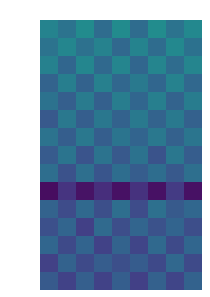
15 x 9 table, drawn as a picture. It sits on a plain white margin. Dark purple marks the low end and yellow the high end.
On average the colour sits 30% of the way up the scale. Values rise toward the top. Row 10 stands out from the rest.
